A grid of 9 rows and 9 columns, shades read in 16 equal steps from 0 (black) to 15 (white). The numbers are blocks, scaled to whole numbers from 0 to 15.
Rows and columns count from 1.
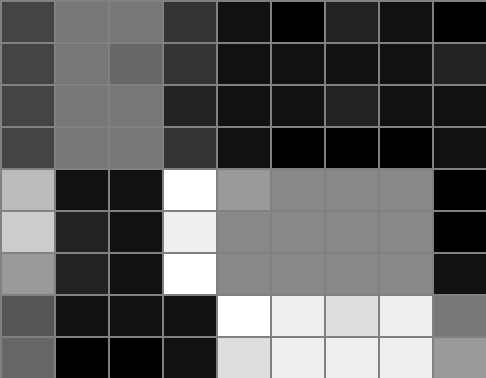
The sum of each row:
25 26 26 23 61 61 60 71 71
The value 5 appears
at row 8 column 1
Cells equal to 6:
2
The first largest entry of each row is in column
2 2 2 2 4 4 4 5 6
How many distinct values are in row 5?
6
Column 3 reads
7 6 7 7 1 1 1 1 0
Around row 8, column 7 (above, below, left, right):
8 14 14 14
